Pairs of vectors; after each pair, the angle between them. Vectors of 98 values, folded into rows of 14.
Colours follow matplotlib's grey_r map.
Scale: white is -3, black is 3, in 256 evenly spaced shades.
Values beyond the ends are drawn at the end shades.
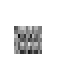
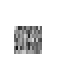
partly opposed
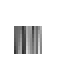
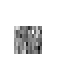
partly opposed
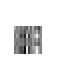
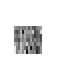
partly opposed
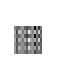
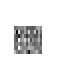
partly aligned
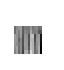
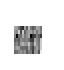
partly opposed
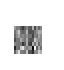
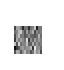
partly aligned
